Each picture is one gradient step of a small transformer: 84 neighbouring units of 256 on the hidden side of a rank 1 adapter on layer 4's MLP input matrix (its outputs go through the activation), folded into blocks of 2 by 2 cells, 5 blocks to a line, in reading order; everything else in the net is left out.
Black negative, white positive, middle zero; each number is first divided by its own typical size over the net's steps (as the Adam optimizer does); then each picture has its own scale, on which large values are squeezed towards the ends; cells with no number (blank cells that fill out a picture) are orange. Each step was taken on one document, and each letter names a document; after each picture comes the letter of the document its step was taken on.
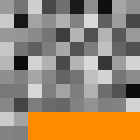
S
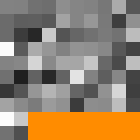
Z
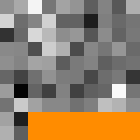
Z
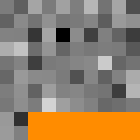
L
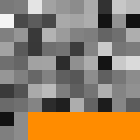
S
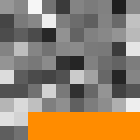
Z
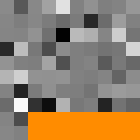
L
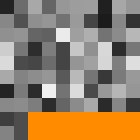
S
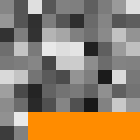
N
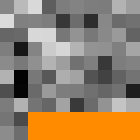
Z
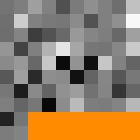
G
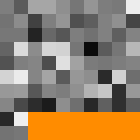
N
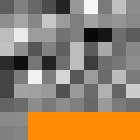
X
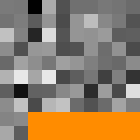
Z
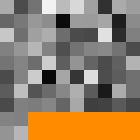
X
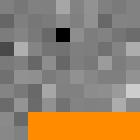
L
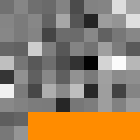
S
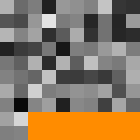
S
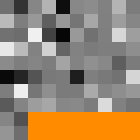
L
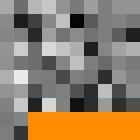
N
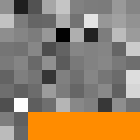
L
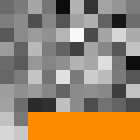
X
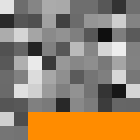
X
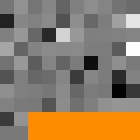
G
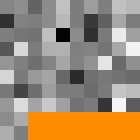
L
